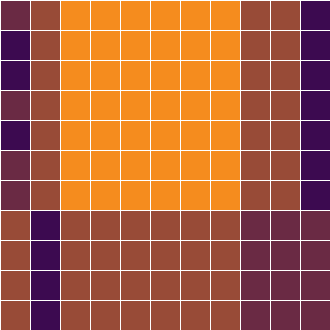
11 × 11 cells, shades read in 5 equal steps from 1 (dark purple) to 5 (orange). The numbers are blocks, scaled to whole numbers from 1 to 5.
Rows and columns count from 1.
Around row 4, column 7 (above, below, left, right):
5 5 5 5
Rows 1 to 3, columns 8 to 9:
5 3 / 5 3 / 5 3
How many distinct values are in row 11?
3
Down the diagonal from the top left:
2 3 5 5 5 5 5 3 2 2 2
